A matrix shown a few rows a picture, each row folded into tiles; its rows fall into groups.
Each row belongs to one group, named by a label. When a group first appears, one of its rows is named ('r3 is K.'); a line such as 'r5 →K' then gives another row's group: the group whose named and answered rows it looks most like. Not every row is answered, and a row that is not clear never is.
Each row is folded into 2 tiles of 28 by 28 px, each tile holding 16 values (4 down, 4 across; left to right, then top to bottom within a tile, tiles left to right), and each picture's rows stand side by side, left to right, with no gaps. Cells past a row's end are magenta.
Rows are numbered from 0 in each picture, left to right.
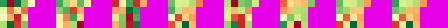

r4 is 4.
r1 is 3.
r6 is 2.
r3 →2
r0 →4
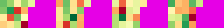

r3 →3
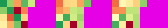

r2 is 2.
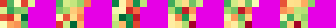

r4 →3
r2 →3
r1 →2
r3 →3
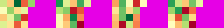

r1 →3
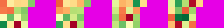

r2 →4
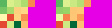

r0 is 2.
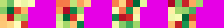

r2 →4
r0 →3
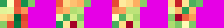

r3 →4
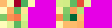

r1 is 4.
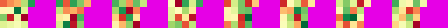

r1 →4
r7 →3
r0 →4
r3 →4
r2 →3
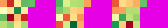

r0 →4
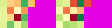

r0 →4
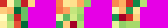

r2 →4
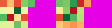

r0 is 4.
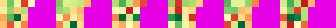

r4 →2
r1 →2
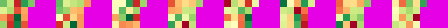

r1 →2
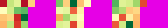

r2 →2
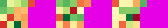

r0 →2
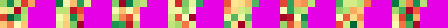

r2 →4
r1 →3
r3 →4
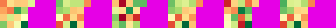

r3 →2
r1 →2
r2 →4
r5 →2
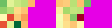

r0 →2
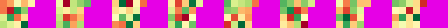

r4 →2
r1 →4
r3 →4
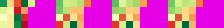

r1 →2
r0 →3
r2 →2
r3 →2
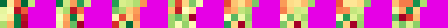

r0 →3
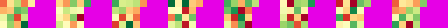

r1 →4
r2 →2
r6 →4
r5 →4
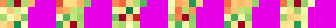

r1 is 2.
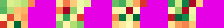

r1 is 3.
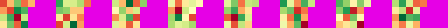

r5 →3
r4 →3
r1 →2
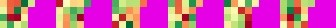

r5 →3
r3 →4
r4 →3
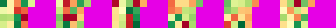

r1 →4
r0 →3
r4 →2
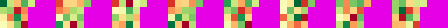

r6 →4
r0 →3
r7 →3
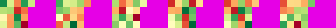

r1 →2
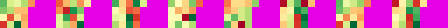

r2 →3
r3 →4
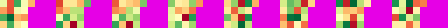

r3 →4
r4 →4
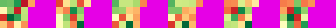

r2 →2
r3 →2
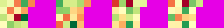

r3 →4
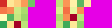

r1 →4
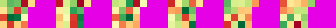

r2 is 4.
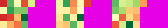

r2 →2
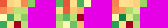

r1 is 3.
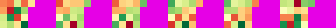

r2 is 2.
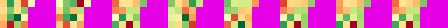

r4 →2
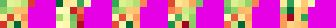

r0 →2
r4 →2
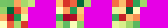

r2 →4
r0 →3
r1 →4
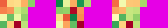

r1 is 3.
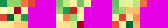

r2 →2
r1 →3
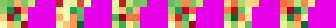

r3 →3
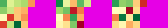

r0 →2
